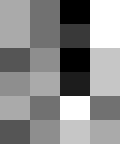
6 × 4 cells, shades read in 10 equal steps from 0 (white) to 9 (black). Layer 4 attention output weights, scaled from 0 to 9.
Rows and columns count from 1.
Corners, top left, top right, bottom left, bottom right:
3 0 6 3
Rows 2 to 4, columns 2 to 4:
5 7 0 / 4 9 2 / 3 8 2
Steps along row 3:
down up down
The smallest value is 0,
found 3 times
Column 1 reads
3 3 6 4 3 6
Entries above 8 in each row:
1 0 1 0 0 0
